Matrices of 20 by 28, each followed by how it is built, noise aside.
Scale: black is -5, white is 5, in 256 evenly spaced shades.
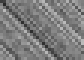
Toeplitz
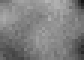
smooth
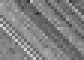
Toeplitz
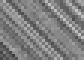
Toeplitz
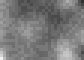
smooth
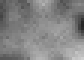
smooth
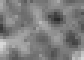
smooth
